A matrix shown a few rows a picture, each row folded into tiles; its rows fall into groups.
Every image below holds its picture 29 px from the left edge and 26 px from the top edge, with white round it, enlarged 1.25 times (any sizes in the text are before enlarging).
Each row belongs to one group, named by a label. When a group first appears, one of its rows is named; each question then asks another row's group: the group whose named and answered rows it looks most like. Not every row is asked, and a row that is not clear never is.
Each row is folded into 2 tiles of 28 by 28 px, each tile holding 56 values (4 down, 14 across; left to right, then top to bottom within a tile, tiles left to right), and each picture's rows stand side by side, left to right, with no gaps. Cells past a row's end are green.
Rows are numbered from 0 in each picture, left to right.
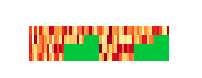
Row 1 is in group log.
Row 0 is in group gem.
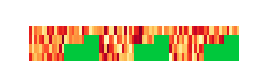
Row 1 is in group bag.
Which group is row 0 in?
gem
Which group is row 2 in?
log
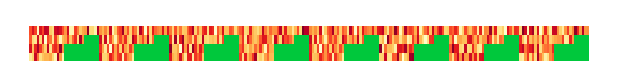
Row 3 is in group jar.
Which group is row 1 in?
gem
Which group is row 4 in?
gem
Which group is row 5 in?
log
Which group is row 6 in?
bag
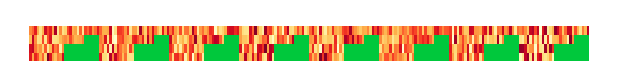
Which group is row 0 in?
bag
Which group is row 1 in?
gem
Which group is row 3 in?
log
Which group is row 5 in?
jar
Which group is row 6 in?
gem
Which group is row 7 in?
log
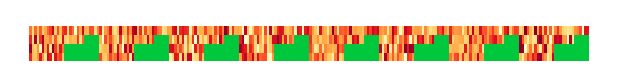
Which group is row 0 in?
gem
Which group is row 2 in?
log
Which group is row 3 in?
bag
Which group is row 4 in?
jar
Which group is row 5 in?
log
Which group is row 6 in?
jar
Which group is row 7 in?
bag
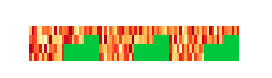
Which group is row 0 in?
bag
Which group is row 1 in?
gem
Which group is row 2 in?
gem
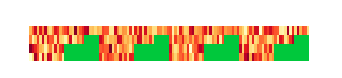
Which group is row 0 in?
log
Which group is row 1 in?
bag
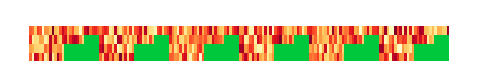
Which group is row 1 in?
bag
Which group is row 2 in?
jar
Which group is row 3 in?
bag
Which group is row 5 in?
bag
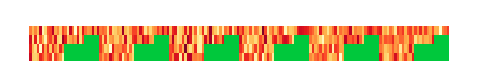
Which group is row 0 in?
gem
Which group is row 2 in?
bag
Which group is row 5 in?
gem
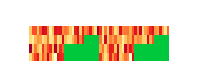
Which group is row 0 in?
log
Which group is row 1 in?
gem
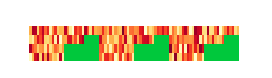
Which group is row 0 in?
log
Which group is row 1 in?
jar
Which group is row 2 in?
log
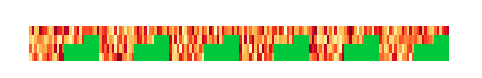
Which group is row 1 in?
bag
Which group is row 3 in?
gem
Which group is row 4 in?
bag
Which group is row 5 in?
jar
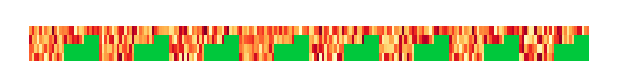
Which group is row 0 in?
jar
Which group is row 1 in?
gem
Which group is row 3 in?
gem
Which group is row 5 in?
jar
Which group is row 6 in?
jar
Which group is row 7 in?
bag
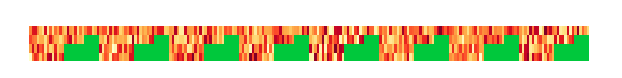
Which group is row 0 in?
bag
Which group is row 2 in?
bag
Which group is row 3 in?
jar
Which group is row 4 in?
log
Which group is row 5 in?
jar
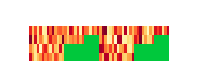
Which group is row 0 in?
gem
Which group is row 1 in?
bag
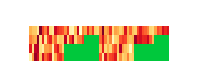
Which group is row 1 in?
jar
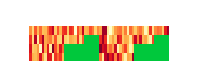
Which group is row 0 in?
gem
